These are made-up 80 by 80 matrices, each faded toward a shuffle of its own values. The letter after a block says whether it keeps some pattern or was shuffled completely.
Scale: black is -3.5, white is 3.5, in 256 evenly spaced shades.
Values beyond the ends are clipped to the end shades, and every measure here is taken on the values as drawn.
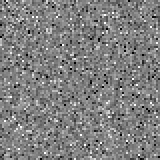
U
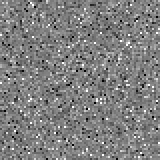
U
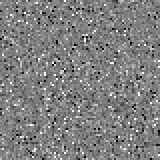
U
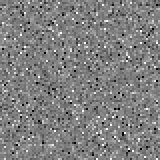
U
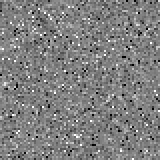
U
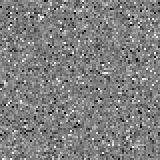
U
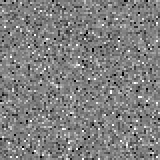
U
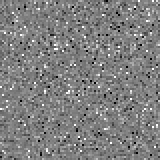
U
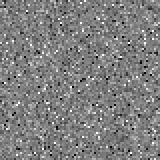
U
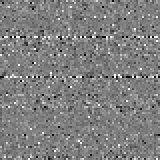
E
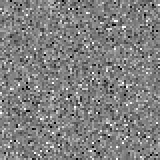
U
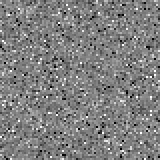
U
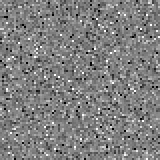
U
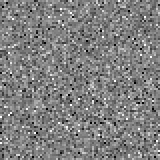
U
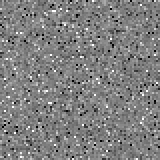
U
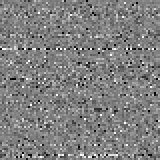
E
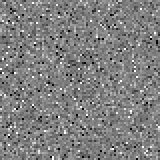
U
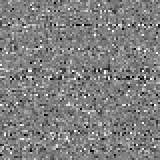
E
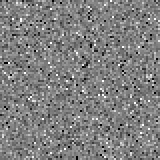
U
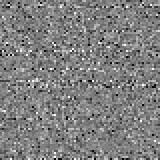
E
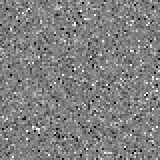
U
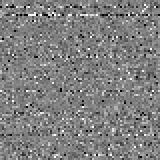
E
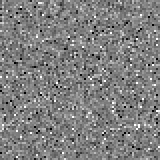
U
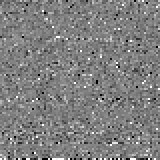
E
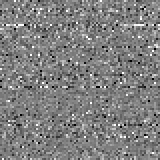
E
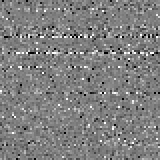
E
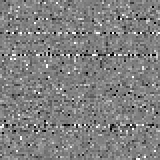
E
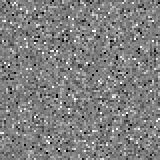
U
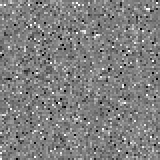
U
